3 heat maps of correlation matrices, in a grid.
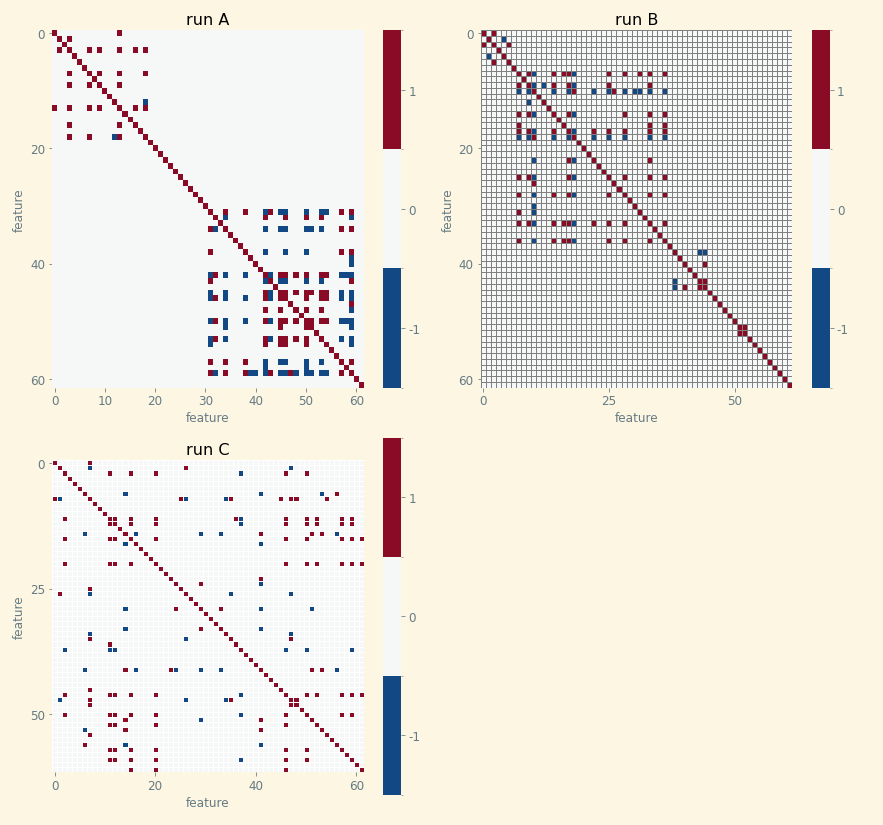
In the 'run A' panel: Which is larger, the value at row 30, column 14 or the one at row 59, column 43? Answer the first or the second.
the second
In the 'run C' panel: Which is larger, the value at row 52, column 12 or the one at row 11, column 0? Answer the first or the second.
the first
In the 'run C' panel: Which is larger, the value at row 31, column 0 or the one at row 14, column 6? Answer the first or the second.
the first
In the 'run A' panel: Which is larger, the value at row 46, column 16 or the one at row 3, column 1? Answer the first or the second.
the second
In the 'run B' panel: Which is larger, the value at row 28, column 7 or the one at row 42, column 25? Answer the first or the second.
the first
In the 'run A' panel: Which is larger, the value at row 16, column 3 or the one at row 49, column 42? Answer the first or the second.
the first
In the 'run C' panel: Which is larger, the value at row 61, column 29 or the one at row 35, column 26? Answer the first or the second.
the first
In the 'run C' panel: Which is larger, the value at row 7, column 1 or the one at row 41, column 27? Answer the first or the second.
the second
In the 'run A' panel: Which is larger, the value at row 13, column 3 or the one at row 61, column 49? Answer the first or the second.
the first
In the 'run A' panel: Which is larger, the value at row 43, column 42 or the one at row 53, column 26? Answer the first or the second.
the second
